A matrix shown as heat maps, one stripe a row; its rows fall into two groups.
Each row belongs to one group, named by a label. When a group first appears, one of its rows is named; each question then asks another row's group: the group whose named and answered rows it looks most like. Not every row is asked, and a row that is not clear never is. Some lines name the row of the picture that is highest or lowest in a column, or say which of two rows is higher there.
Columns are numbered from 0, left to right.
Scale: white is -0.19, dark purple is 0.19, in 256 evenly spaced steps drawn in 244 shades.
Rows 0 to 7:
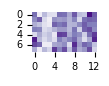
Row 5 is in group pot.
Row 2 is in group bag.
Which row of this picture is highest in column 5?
4
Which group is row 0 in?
pot
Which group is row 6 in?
bag
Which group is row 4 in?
pot
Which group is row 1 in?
bag
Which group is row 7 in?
bag
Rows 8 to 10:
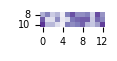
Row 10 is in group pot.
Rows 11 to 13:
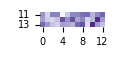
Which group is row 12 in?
bag
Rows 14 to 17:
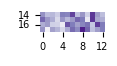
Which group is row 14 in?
bag
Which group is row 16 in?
pot
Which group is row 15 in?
bag
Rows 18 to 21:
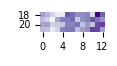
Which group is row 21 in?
bag
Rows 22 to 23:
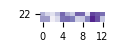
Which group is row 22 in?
bag
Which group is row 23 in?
bag
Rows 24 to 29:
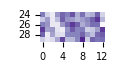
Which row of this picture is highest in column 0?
27
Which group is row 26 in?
bag
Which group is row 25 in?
bag
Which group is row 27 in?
pot
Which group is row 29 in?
bag
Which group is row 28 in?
pot
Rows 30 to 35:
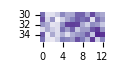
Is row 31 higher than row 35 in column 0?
Yes
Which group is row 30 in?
bag
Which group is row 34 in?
pot
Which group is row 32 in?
bag
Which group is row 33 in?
bag
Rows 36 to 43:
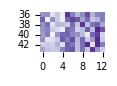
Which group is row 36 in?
pot
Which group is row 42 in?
pot
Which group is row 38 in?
bag
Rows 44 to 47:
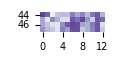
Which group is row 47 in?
bag
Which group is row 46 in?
bag
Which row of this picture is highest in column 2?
45
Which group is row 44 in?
bag
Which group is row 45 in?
pot
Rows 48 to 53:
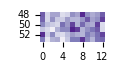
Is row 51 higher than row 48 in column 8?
No
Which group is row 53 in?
pot
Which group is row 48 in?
pot
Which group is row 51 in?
bag
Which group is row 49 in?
pot
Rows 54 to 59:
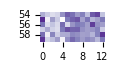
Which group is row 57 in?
bag
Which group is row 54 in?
bag
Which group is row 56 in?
bag
